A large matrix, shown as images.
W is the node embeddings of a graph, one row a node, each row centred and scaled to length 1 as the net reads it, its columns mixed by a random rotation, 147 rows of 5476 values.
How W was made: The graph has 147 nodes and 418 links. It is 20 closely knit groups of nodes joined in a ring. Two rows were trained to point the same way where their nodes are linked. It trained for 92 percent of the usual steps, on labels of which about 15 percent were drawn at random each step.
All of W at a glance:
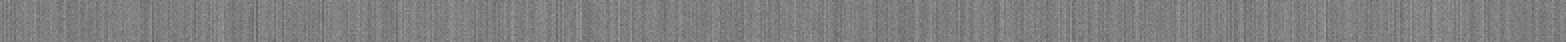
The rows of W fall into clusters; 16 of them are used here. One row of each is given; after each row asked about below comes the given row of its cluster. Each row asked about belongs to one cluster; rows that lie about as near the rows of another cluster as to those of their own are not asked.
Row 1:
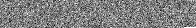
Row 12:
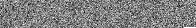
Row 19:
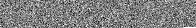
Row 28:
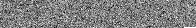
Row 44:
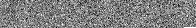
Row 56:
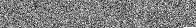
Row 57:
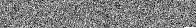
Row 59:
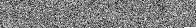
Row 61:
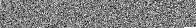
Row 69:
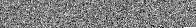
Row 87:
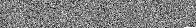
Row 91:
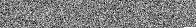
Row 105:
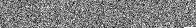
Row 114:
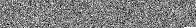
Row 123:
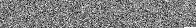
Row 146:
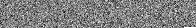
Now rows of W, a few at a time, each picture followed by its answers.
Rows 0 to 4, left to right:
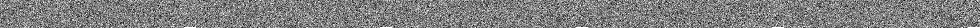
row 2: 56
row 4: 56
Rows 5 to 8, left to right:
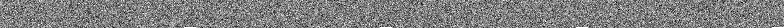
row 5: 105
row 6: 114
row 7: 59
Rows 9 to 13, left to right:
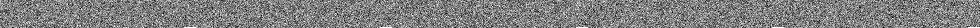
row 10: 91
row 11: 123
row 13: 57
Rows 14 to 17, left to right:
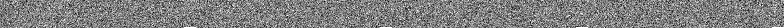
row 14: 12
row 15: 114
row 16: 57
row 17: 44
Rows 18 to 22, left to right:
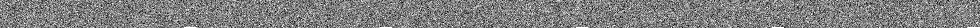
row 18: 28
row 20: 123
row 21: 56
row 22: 69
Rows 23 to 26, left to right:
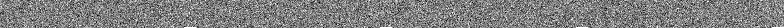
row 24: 59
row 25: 91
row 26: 59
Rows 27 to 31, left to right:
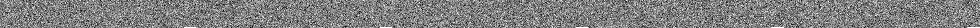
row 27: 44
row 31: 114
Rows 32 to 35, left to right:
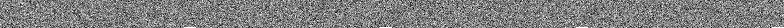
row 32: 114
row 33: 69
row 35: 91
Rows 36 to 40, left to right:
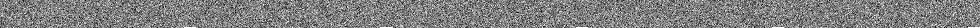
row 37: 28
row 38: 59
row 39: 44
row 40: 146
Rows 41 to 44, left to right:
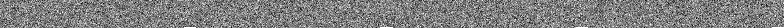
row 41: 57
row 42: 12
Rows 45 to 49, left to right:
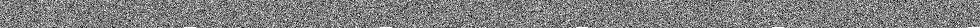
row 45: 105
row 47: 28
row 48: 87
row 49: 19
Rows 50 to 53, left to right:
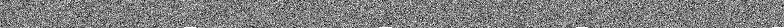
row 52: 105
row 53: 87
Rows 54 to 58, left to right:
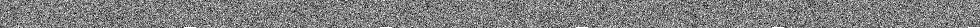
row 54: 69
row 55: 57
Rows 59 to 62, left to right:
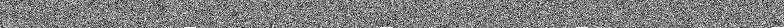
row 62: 1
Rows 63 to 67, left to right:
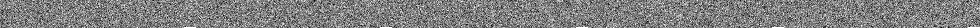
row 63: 87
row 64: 105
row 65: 123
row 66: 146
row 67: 91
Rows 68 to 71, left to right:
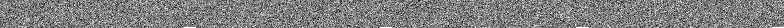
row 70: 28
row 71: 19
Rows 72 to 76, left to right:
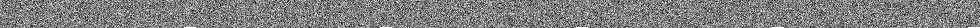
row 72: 28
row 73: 105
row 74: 146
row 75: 114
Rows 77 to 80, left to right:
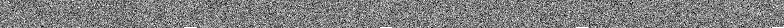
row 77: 87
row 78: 59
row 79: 91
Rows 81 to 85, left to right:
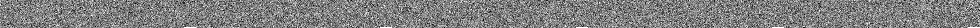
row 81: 114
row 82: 146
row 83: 57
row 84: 44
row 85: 56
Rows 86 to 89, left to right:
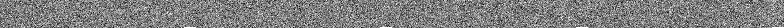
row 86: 28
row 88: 28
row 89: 123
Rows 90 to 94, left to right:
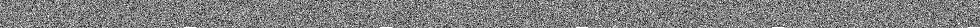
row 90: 19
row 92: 61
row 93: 57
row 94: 19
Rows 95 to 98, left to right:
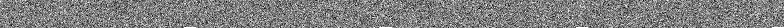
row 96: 56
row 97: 87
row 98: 28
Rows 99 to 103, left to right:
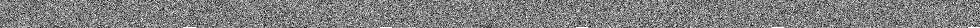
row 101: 1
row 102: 19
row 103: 57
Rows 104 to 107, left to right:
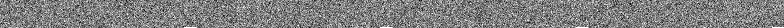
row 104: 1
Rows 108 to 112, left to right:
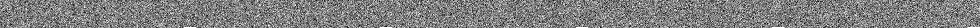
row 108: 12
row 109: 146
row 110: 44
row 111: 87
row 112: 91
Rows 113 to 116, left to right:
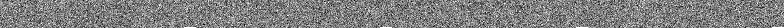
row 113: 105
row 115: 28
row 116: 61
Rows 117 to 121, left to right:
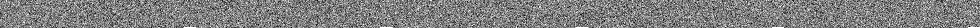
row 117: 69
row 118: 19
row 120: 61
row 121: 87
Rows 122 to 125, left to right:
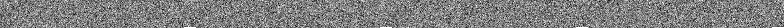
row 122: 12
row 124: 12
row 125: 59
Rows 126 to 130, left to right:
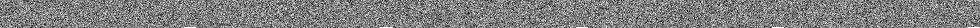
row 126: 91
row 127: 69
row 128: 59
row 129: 69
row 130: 12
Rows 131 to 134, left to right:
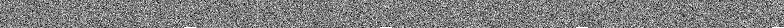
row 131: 87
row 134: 12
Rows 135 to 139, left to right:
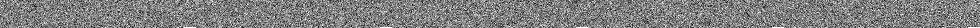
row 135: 56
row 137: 114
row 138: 146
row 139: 87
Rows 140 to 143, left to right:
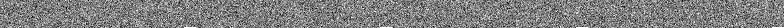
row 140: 56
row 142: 59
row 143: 61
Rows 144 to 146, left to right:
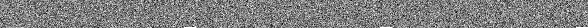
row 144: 1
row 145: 61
